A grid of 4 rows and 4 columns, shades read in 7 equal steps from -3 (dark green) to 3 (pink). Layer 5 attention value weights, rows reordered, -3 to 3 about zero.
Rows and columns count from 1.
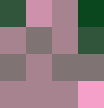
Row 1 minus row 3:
-2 1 1 -3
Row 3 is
0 1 0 0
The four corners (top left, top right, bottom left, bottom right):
-2 -3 1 3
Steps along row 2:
down up down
